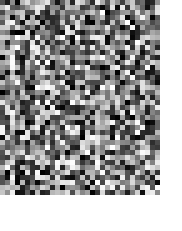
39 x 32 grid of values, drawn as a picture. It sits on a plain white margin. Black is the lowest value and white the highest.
Fine speckle covers the field. Overall the values sit about 50% of the way up the scale. The histogram is flat.
